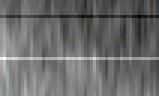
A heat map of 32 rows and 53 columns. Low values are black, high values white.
Slope: up to the bottom left. Average level on the scale: 40%. Odd lines: rows 6 and 20. Mirror symmetry: none.
